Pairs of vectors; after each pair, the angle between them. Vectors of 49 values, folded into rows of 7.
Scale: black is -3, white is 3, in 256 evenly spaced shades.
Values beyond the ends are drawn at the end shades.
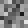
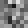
orthogonal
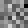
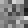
partly aligned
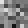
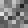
partly aligned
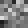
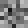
partly opposed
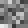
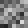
nearly opposite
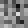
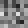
nearly parallel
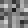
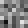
nearly opposite
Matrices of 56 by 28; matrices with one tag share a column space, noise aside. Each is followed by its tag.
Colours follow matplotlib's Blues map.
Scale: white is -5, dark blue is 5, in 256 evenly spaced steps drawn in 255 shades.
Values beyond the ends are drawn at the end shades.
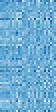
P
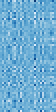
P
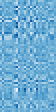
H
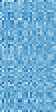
P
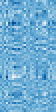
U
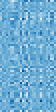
P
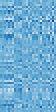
H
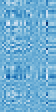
U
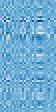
H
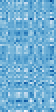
P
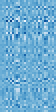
H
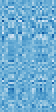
H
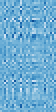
H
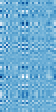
U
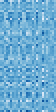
P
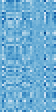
P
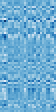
H
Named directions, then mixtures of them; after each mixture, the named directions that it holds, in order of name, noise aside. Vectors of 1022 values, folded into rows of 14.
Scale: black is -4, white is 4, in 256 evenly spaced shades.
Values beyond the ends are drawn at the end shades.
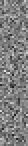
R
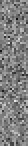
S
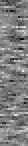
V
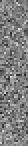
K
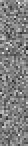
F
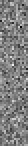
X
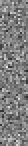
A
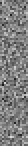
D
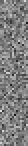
K, R, S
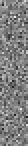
A, F, R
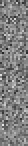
F, R, S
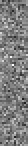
V, X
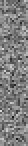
R, V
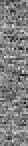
S, V, X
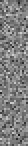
F, R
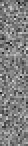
F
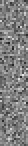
F, S, X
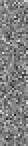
F, R, S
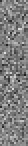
K, S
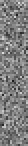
F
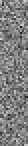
A, F, X
